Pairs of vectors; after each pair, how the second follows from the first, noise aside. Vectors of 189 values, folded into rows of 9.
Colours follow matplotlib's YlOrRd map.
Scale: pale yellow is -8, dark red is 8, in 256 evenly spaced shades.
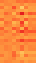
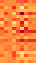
scaled up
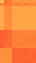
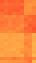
reversed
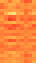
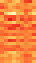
scaled up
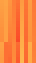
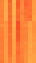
reversed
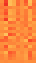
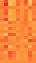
copied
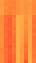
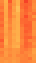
reversed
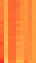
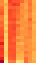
scaled up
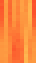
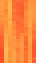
reversed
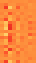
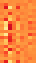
scaled up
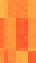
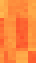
copied
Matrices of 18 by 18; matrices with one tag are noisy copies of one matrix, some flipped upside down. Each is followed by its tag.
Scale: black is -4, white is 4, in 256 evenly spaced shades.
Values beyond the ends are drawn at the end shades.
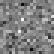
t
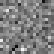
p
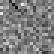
p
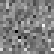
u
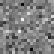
t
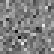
u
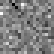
p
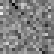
p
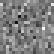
u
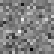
t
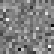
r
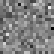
r
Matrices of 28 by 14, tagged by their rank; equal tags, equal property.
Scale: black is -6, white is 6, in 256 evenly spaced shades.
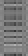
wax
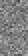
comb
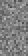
comb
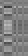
wax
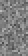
comb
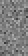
comb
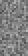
comb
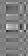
wax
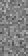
comb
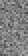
comb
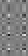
wax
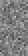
comb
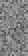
comb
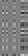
wax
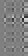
wax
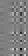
wax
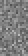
comb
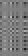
wax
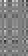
wax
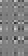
wax
